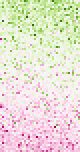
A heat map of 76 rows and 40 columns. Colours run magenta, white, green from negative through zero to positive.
Grain: fine. Slope: up to the top. Odd rows or columns: none. Histogram: bell-shaped.
